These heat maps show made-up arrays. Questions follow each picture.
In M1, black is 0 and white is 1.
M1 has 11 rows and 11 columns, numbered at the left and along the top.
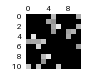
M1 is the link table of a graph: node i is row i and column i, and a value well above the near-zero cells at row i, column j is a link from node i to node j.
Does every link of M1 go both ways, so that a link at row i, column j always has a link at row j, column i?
yes
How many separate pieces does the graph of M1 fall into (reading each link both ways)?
2
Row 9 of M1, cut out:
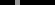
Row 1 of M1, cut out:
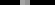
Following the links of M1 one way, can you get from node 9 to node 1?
yes
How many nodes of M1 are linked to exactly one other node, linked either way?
1
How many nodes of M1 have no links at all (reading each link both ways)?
1
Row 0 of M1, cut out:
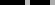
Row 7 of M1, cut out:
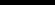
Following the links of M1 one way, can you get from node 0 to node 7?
no
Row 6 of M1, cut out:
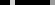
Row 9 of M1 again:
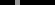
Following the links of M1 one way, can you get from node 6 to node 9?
yes
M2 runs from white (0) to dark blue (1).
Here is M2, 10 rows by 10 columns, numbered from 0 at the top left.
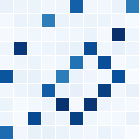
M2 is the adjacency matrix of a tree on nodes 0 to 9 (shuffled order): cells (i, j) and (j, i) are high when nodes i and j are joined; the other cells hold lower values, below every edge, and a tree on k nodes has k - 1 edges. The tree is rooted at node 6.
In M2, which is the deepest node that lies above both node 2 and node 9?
5
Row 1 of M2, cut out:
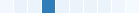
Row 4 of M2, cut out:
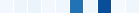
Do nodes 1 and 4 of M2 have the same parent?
no
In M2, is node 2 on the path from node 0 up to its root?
no
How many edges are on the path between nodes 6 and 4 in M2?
2
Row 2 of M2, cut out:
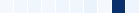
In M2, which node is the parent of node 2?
8
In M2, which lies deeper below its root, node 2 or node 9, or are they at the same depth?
the same depth
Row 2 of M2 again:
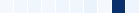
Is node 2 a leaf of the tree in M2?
yes
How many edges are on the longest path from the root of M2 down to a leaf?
5
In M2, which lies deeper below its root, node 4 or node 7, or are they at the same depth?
node 4
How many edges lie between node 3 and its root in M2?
1
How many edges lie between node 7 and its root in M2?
1
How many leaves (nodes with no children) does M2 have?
3
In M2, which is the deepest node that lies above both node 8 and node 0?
5
